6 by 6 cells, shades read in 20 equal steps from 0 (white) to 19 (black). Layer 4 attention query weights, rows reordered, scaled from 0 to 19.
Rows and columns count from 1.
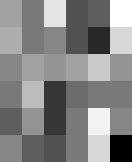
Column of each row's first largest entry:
4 5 1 3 3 6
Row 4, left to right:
10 5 15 11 10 10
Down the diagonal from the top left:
7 10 8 11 1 19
